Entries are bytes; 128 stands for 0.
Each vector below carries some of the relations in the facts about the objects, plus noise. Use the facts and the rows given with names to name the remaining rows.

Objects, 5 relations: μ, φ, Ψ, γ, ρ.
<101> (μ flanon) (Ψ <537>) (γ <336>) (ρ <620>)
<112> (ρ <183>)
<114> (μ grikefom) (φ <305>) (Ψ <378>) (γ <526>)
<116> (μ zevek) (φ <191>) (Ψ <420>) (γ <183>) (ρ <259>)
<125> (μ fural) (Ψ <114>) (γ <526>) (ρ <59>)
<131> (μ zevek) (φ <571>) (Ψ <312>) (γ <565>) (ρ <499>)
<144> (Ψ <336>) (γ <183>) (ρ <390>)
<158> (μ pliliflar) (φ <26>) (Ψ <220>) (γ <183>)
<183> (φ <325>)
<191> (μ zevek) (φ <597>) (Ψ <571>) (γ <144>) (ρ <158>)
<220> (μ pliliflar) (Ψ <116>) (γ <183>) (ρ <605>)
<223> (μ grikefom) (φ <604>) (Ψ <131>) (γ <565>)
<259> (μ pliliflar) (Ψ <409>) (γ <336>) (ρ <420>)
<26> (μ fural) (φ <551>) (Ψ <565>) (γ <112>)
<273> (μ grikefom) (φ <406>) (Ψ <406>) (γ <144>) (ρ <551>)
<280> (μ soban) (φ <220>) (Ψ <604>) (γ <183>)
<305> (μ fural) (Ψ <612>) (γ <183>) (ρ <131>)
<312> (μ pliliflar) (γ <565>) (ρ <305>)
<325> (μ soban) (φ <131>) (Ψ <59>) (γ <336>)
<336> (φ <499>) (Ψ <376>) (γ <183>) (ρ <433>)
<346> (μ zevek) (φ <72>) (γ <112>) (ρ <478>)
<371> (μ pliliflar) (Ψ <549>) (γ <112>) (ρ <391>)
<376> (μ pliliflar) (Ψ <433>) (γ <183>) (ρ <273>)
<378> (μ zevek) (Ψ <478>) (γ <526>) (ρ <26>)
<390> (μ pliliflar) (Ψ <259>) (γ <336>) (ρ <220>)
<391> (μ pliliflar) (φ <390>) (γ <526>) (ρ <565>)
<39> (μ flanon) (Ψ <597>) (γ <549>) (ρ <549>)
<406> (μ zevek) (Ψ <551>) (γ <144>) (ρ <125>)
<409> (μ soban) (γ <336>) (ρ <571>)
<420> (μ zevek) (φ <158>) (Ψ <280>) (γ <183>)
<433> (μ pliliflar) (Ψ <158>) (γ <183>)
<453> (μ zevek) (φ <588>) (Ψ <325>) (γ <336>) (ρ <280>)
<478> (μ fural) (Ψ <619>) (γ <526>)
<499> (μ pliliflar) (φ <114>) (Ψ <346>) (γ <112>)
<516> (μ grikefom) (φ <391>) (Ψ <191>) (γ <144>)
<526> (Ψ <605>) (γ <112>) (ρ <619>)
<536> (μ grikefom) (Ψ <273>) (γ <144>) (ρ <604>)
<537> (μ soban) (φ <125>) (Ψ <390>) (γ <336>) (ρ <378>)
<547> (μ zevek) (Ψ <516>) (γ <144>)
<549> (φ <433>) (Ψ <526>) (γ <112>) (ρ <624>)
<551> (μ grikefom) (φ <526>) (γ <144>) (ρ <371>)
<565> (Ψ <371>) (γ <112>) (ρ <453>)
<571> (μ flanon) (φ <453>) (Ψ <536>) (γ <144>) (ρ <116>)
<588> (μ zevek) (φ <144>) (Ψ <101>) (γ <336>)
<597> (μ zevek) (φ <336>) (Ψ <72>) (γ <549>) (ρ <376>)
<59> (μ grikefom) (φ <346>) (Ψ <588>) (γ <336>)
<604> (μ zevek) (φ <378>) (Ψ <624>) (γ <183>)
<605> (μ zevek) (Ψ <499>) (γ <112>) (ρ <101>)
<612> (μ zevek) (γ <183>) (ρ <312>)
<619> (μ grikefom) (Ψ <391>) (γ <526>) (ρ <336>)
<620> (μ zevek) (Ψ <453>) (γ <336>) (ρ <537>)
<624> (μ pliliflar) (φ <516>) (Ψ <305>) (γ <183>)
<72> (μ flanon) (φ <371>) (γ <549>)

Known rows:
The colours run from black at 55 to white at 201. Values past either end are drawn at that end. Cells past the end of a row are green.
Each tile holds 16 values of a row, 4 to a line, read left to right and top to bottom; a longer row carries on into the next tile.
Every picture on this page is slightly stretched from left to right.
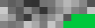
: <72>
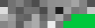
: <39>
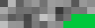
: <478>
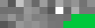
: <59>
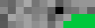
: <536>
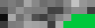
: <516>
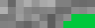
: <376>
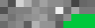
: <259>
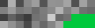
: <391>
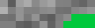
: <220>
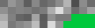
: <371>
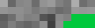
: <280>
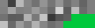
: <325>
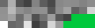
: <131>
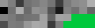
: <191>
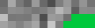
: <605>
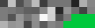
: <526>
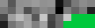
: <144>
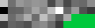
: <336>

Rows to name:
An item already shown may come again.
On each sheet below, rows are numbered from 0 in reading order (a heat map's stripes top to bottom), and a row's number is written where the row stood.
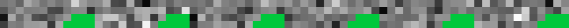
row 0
<516>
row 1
<565>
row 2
<516>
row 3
<158>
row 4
<191>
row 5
<526>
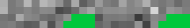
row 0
<305>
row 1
<624>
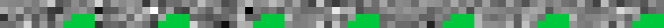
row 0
<571>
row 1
<336>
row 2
<114>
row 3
<112>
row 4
<420>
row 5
<605>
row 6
<112>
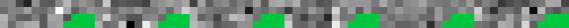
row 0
<346>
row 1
<223>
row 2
<378>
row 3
<499>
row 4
<116>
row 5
<549>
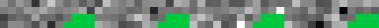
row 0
<158>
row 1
<619>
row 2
<312>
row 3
<114>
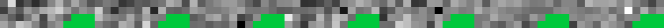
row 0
<26>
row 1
<549>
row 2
<183>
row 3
<597>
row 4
<551>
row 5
<612>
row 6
<101>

